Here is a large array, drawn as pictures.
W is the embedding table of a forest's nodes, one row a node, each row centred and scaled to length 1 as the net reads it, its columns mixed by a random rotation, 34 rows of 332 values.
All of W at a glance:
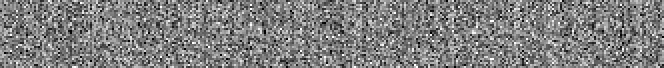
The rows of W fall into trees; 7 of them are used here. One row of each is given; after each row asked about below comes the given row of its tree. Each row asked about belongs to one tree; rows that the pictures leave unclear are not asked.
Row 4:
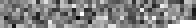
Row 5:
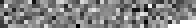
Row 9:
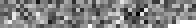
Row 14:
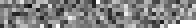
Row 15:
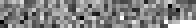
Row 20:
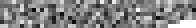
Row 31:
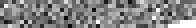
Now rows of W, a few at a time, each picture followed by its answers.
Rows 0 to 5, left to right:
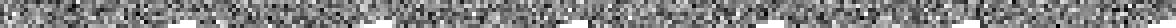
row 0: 9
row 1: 20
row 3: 15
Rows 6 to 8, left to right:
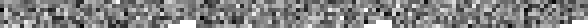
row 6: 20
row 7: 4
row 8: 5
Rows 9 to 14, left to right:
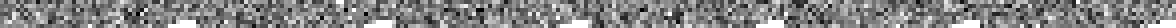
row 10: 31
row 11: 4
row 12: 4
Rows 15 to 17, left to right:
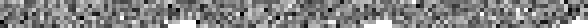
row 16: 15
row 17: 14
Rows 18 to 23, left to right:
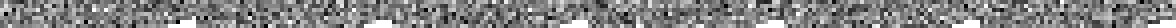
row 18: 5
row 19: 31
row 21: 4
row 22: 9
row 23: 5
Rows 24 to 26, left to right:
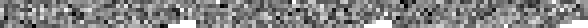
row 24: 15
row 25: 14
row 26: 4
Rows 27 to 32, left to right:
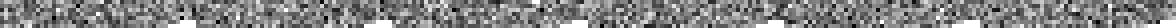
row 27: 20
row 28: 15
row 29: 31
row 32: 5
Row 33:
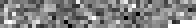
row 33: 9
